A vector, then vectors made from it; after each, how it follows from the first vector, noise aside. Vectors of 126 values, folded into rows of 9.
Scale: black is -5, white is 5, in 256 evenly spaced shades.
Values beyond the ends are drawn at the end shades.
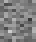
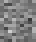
copied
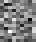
scaled up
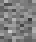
copied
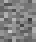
copied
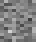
copied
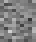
copied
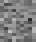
copied
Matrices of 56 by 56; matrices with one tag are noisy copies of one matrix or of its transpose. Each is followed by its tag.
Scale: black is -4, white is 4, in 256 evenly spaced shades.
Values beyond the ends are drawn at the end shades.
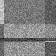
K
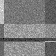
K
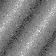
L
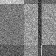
K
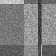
K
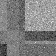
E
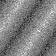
L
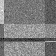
K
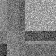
E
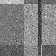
K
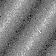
L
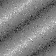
L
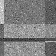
K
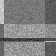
K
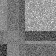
E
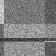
K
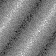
L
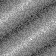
L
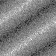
L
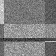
K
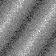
L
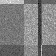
K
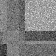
E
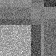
E
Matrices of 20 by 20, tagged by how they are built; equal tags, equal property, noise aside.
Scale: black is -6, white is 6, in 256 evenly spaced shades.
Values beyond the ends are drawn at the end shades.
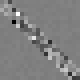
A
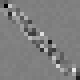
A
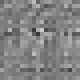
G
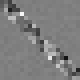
A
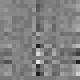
G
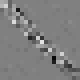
A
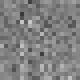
G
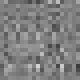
G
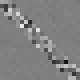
A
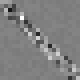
A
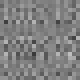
G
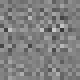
G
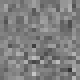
G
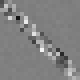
A
